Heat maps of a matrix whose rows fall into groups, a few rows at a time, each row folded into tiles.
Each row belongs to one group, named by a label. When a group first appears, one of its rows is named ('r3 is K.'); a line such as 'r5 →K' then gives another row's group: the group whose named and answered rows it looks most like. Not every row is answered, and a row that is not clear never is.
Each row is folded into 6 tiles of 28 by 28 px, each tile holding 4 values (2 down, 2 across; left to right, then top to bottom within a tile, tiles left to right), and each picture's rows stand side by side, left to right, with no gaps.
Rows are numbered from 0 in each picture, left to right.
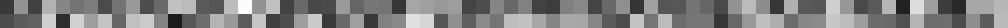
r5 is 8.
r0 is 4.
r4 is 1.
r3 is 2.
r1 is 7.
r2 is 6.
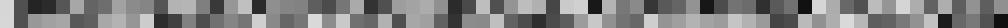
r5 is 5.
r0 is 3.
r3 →7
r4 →2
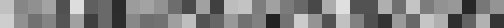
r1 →5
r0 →8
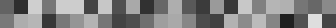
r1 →6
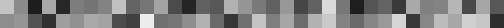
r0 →6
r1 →1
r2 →3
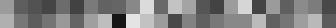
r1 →7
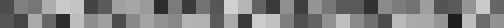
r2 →2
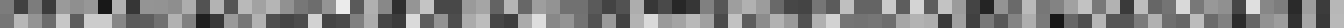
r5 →6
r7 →8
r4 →1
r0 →1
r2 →8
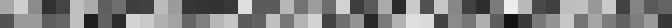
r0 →8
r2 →6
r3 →7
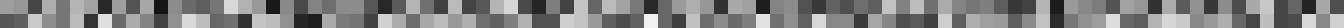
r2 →3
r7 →2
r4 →7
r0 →4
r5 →4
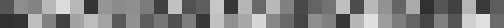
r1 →6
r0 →4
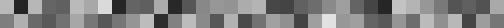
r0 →5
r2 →1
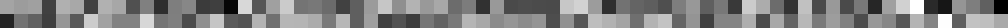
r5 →4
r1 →3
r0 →7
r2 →5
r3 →1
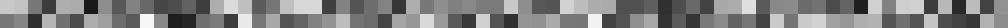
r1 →4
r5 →5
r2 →6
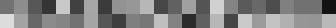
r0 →2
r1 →4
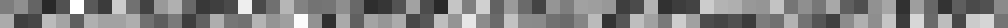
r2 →3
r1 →3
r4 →5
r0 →3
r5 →8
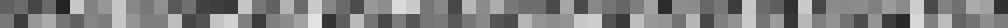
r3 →2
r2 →5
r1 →3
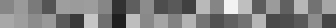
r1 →5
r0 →2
